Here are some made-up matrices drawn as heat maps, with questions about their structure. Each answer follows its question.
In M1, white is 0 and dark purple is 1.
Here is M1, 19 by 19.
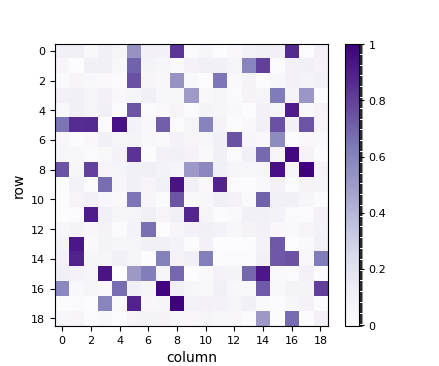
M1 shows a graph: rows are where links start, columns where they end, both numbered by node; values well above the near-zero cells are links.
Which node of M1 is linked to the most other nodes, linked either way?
node 5
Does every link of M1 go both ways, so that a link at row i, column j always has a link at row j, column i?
yes
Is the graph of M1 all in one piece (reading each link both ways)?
yes
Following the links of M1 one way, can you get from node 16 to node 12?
yes
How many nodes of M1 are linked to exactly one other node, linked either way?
1
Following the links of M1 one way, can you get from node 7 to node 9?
yes
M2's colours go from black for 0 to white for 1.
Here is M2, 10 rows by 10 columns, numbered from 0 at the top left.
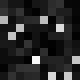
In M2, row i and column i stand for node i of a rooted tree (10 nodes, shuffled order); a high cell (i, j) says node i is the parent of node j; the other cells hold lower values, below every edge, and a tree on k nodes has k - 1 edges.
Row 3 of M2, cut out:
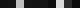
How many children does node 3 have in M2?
2
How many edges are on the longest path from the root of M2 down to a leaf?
3
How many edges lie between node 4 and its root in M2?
2
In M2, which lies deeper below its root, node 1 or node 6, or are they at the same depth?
the same depth
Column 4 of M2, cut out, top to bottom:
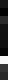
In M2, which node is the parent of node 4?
7
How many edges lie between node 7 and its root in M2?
1
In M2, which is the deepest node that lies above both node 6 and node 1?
7
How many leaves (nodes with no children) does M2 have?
5
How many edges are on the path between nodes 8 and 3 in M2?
3
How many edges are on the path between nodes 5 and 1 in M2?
5
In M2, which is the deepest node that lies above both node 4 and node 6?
7
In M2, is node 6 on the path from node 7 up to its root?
no
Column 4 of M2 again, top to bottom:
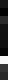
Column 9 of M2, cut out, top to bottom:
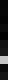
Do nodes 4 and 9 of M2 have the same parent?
yes
